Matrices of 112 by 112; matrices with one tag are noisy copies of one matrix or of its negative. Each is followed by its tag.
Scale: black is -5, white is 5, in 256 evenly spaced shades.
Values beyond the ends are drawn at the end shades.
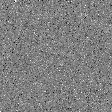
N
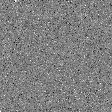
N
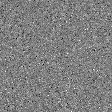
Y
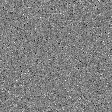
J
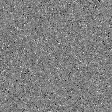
J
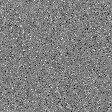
Y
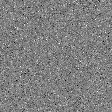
J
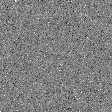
N
